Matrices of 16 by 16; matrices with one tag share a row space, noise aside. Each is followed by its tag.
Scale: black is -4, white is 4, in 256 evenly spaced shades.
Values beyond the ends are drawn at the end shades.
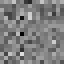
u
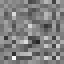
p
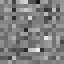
p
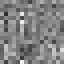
u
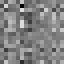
u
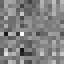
u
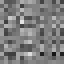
u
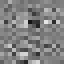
p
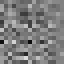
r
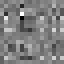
u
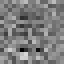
r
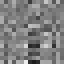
p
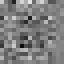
r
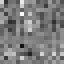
u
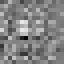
r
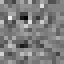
r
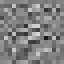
p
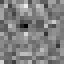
r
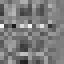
r
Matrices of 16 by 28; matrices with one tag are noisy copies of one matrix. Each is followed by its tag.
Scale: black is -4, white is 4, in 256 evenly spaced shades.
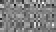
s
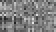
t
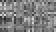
t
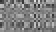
s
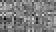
t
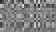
s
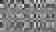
s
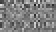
s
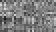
t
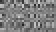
s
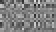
s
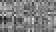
t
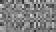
s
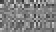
s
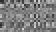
s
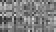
t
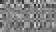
s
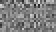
s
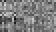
t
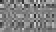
s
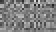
s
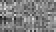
t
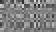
s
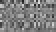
s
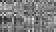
t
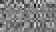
s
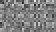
s
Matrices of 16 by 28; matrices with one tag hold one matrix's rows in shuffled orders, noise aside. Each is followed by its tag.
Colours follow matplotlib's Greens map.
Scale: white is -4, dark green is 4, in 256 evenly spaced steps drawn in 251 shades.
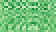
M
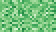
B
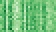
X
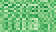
M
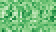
B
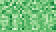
B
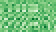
M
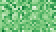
B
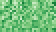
B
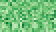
B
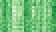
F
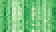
F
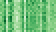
X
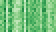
X
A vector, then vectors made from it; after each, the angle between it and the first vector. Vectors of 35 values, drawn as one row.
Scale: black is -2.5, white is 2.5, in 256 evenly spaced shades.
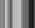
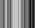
nearly parallel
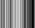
nearly parallel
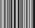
orthogonal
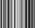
partly aligned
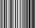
partly aligned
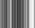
nearly opposite
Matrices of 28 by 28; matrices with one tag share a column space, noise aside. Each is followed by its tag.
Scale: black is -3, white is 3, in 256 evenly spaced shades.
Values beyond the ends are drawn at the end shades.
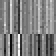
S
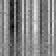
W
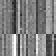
S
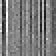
W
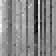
W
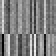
S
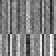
S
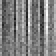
W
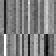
S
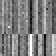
S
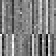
S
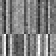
S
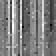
W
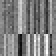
S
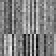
S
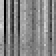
W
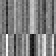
S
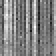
W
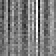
W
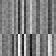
S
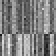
S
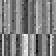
S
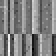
S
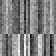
S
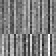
S
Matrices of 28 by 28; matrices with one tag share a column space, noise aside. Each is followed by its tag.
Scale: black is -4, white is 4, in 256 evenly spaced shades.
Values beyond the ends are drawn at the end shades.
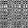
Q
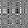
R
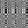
R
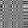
Q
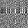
R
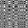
Q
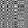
Q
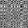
Q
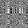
R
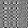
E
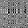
R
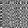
E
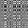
Q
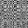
Q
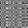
E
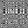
R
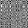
Q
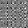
E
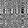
R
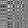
Q
